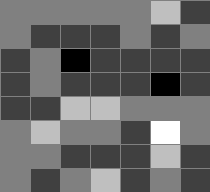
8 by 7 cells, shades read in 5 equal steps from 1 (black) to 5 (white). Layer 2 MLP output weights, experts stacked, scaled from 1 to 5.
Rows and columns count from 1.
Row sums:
21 17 14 14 21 23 18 19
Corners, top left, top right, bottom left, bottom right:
3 2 3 2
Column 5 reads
3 3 2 2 3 2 2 2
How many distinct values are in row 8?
3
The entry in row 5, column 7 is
3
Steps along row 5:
same up same down same same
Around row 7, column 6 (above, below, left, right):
5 3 2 2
